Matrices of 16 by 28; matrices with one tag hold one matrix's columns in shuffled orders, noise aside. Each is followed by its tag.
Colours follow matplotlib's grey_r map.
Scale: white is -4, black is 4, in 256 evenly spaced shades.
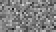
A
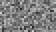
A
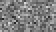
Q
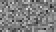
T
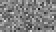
A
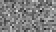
T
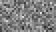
A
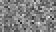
Q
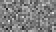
A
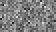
Q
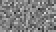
A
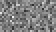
A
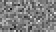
A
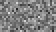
A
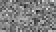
T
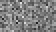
Q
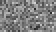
A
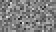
Q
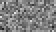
A
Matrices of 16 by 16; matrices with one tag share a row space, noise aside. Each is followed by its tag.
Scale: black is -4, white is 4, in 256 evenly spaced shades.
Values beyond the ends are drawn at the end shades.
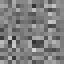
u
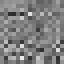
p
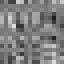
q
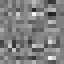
u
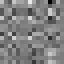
u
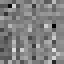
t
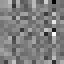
t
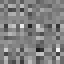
p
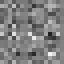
u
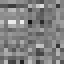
p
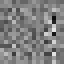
t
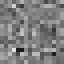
q
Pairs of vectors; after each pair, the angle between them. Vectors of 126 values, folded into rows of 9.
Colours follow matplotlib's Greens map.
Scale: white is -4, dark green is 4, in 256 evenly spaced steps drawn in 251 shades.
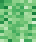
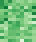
nearly parallel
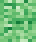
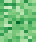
nearly parallel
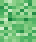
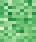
nearly parallel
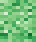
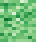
orthogonal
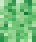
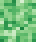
partly aligned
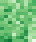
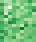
orthogonal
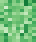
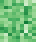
nearly opposite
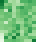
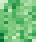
nearly opposite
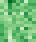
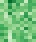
nearly parallel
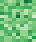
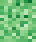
nearly parallel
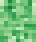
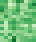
partly opposed
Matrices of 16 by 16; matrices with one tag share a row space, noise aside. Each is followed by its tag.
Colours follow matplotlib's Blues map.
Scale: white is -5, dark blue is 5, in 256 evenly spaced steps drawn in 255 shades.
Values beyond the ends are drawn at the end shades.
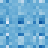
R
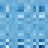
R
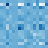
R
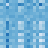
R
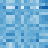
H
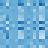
R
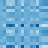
H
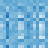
R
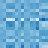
H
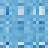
R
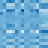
H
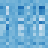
R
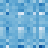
R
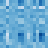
R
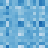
R
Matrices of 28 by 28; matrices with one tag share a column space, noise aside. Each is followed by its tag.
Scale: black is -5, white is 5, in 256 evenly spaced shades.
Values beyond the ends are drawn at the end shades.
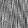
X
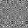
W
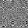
W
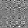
W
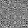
W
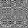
W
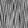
X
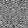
W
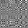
W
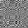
W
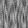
X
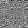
W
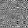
W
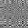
W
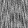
X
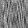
X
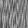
X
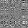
W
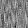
X
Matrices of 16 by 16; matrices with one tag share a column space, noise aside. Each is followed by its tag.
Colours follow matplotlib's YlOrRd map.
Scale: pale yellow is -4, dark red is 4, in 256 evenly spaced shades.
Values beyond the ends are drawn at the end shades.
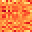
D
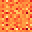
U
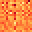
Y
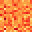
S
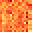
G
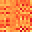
S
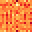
G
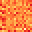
S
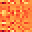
D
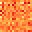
Y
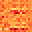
U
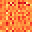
Y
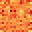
D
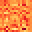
S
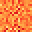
S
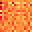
Y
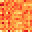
G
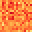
Y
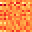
Y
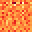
Y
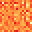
Y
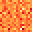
U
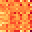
G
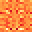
U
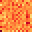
G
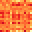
G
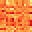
S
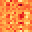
G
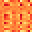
G
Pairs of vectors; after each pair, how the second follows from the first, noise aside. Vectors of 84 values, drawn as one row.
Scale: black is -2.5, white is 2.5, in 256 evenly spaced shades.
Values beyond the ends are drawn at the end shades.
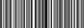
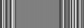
partly zeroed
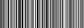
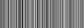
shrunk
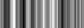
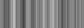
shrunk
